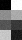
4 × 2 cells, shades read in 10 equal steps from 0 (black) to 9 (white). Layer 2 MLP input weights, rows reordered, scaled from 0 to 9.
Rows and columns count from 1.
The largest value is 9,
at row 1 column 2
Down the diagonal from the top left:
0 6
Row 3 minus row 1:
3 -7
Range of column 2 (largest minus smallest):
8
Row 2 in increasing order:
5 6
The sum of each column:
15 18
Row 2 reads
5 6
